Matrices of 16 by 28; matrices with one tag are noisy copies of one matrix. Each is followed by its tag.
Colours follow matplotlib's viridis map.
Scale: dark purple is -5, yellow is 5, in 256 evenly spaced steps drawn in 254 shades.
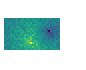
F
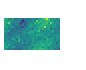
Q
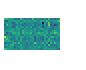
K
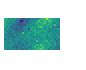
Q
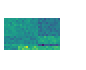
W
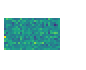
K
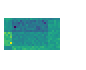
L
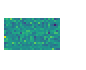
K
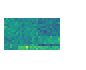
W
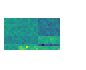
W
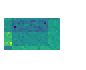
L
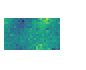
Q
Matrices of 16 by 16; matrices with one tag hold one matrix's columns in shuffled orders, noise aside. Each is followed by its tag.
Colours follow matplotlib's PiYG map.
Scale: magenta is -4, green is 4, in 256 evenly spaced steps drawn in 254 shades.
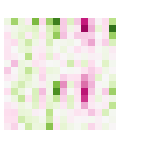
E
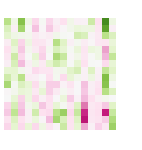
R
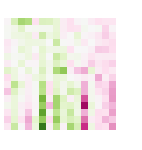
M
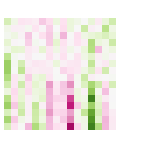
M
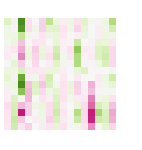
R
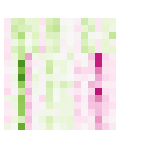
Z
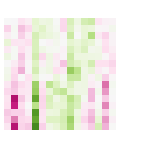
M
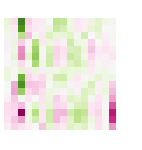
R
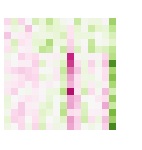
Z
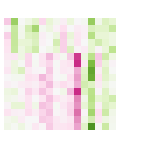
Z
